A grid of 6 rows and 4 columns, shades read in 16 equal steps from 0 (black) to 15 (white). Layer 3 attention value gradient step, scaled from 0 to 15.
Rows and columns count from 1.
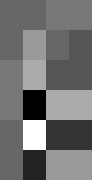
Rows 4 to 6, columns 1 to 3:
7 0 10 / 6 15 3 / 6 2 9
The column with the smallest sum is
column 1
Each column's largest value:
7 15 10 10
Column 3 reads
7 6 5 10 3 9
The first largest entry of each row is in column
3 2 2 3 2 3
